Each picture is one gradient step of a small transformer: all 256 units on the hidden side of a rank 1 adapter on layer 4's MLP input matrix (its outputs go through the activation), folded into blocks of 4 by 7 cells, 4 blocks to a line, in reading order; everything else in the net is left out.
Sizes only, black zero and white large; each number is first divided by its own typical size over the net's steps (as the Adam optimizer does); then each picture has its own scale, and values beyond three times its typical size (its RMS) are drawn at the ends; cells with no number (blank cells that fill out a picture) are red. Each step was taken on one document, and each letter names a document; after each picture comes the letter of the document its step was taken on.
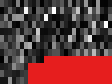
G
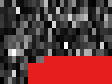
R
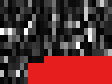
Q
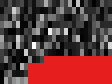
G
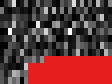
R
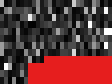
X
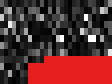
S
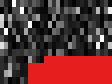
S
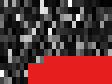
R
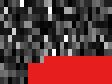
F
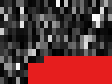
F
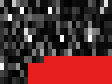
S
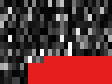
X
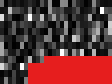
X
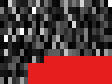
R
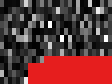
G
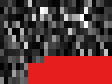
R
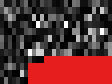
X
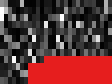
F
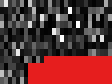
S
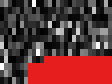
X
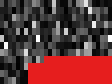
G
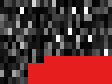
Q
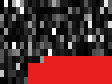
S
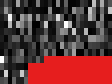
F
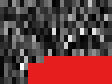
G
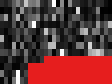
G
